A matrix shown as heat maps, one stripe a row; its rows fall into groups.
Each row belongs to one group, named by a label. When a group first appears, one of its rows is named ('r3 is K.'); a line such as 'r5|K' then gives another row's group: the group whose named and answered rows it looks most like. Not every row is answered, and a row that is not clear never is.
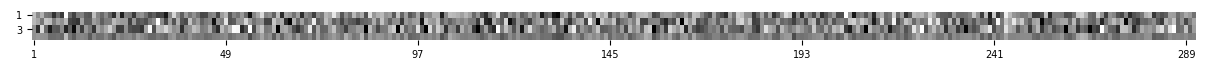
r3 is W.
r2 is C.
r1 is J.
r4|J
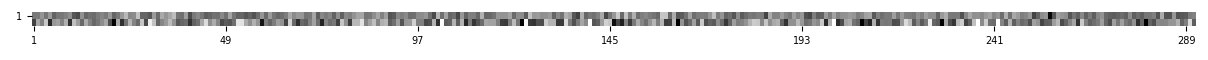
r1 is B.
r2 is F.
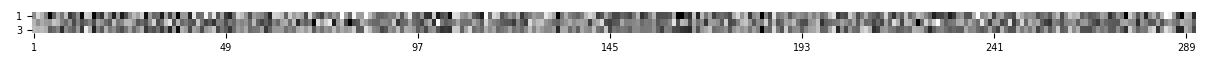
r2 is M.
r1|F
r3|F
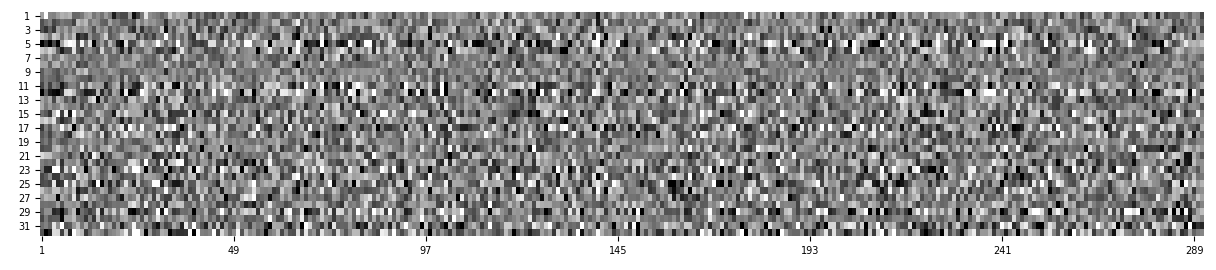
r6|J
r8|C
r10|F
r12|F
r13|B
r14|M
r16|J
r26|C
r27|F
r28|B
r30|B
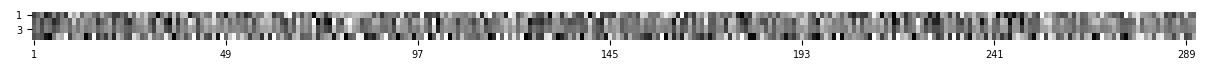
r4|F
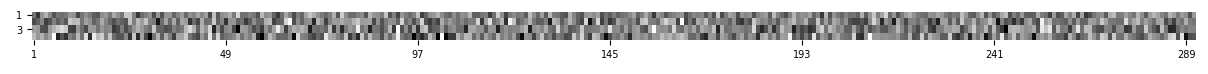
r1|W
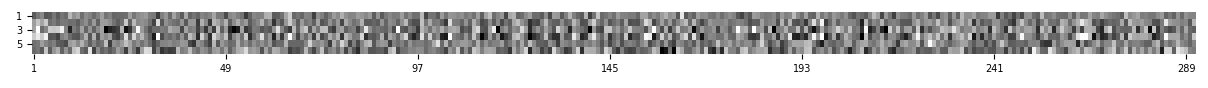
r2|J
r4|J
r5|W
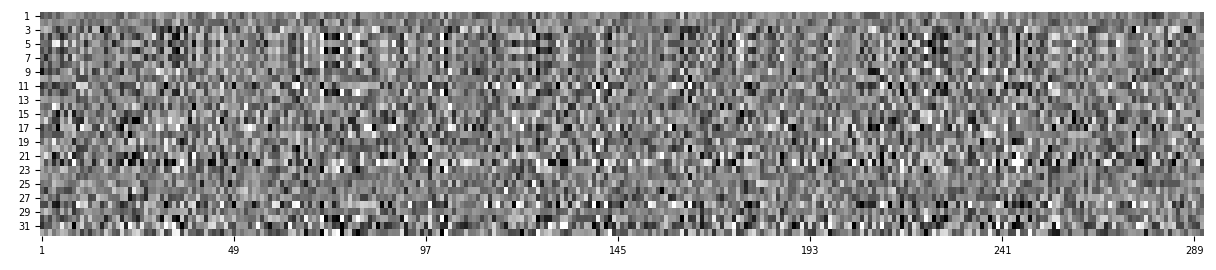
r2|M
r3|F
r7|W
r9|F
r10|C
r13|C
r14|W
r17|F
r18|F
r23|M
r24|C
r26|W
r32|M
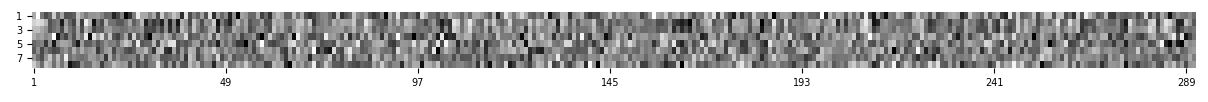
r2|F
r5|B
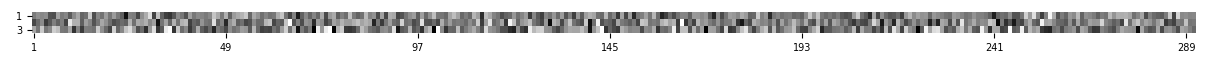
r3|M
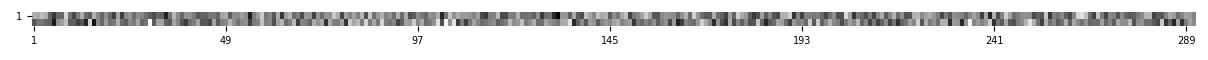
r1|J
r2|B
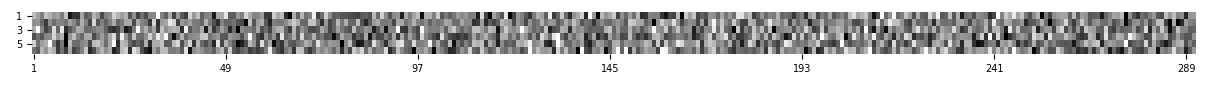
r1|C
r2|B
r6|B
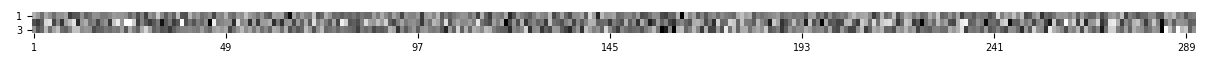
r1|C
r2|W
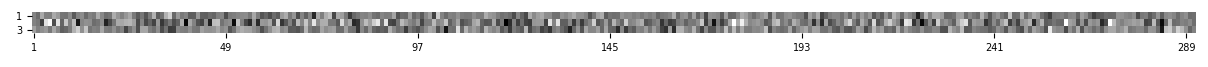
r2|W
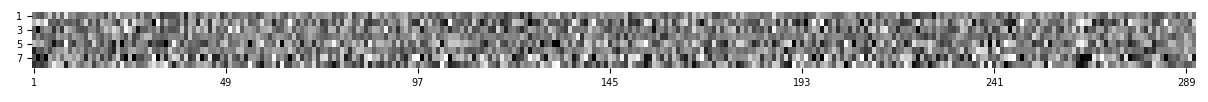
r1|W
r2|J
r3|W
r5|J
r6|F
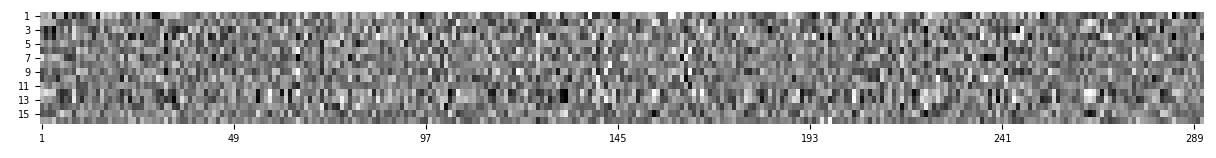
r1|B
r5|M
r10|F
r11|C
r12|J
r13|J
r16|J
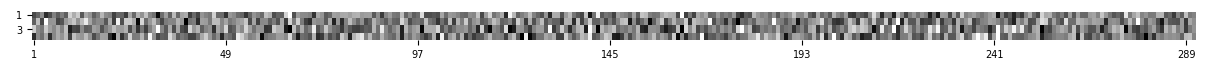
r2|W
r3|C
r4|F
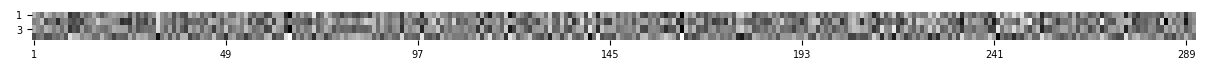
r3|C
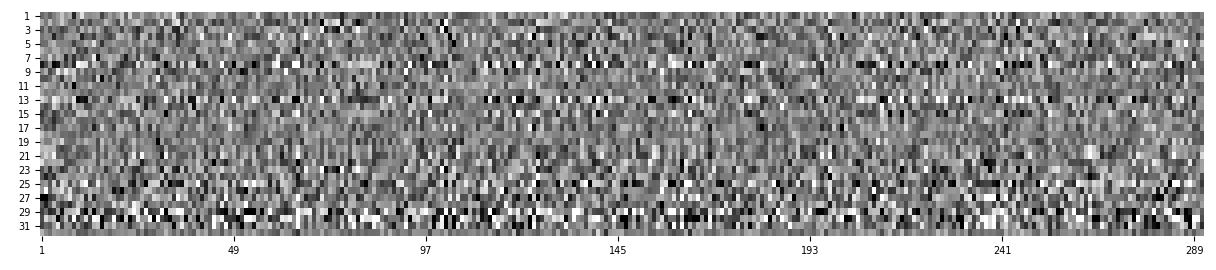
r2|M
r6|C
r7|B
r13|C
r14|W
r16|F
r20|J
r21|J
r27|F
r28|W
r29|B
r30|F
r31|F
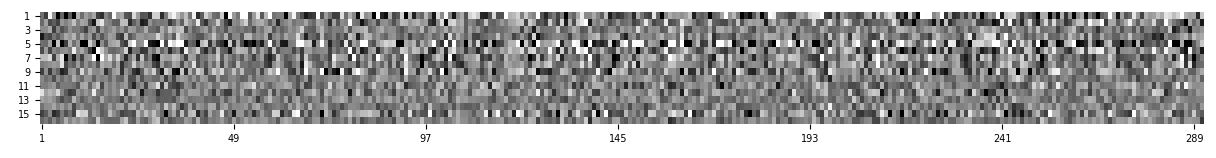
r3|B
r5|B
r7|B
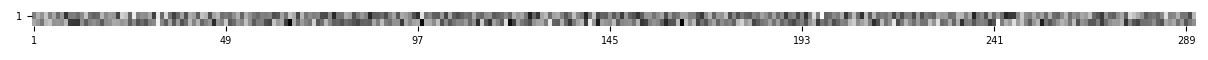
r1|J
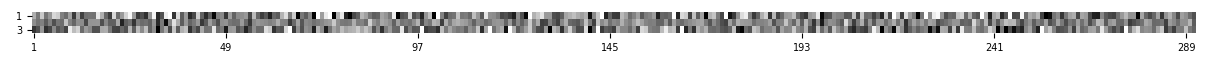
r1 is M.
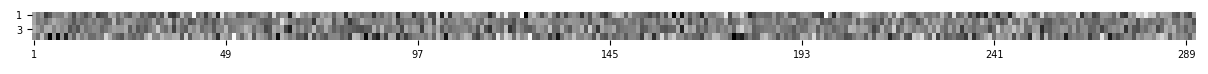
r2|M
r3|C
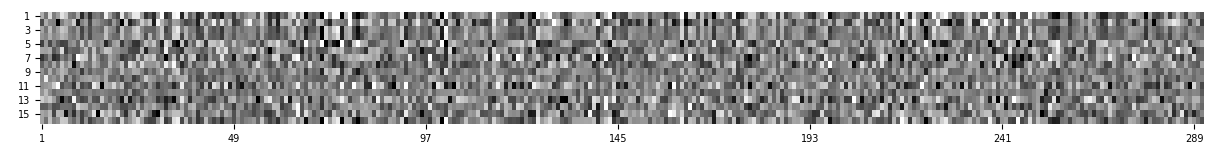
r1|M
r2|F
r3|M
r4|M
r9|M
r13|J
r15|B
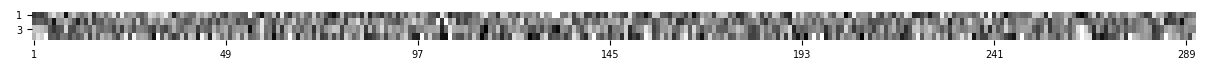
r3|J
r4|J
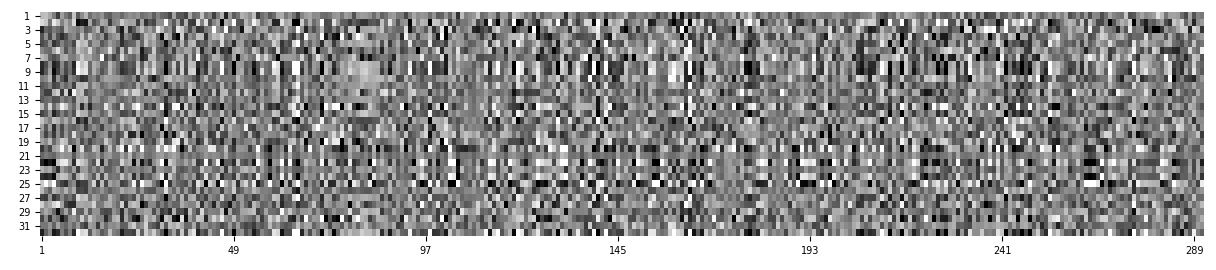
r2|C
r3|F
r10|B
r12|W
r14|M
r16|C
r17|W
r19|M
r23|F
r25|J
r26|C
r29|F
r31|B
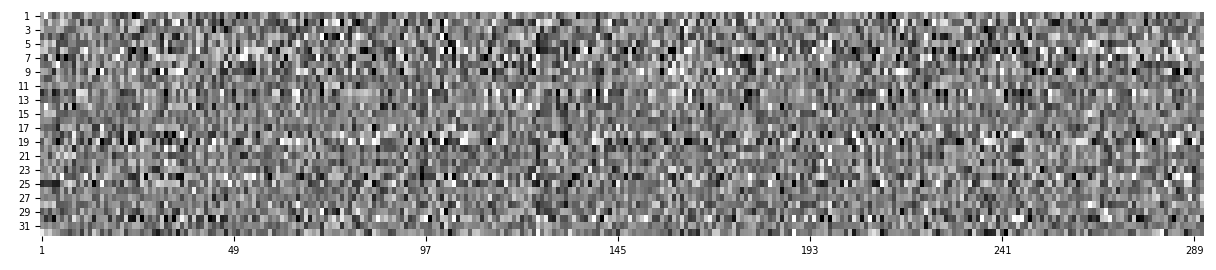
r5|J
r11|M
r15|J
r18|J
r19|F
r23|B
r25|F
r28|J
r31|M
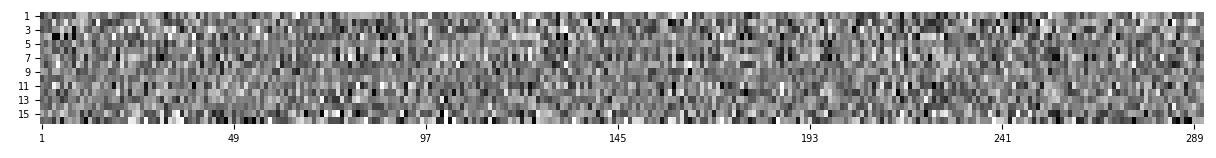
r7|W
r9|C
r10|F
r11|W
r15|M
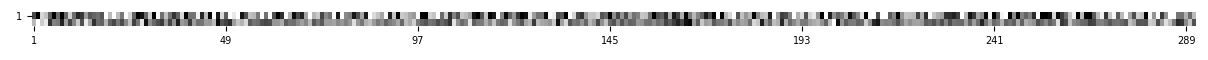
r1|W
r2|F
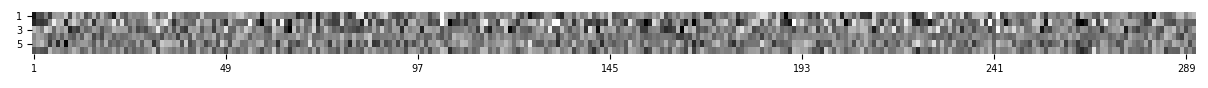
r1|F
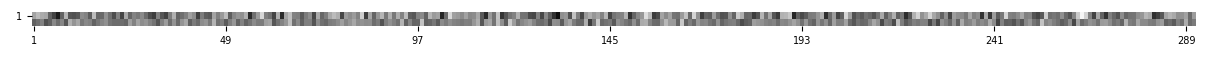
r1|J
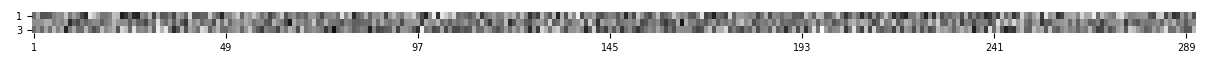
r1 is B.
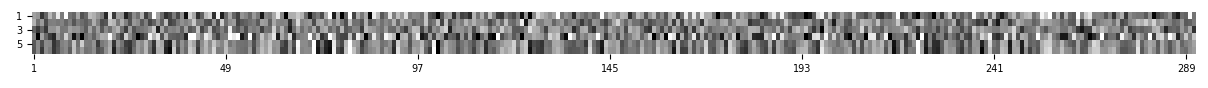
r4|W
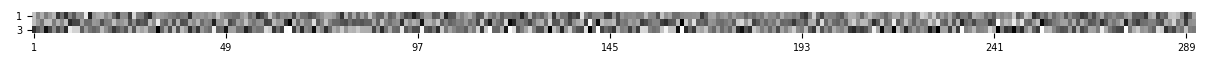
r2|C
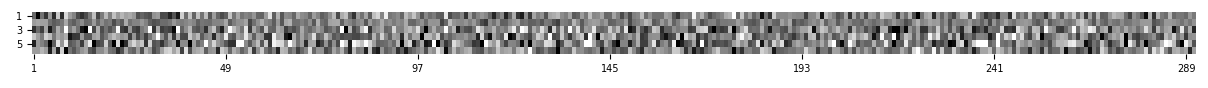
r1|W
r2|J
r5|F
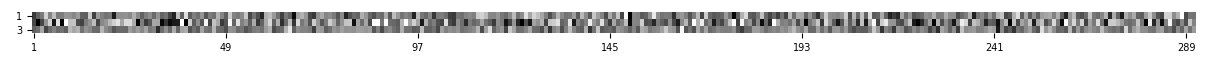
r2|W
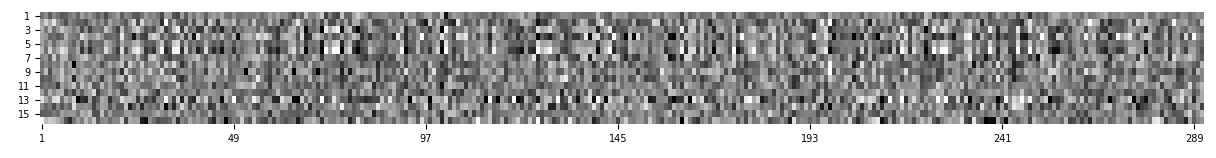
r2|J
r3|M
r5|M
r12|B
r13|C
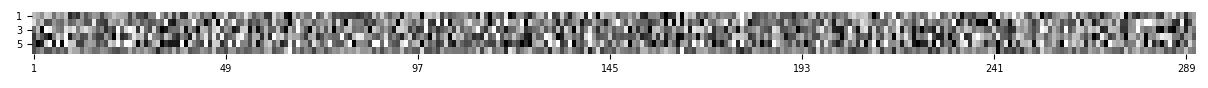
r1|C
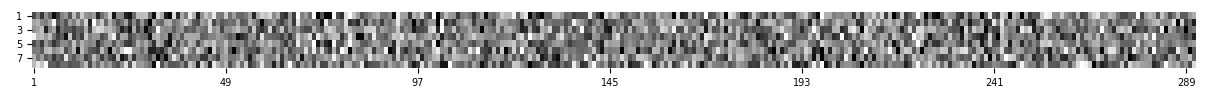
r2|B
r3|B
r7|J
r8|J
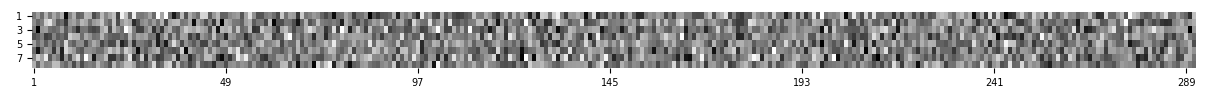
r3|W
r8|M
